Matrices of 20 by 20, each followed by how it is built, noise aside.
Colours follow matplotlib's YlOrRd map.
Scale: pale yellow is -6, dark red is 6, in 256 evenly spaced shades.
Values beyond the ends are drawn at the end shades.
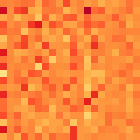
uneven columns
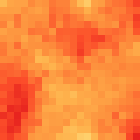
smooth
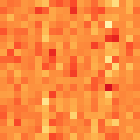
uneven columns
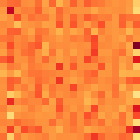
uneven columns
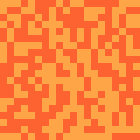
noise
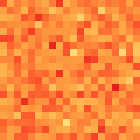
noise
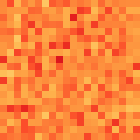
noise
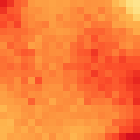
smooth
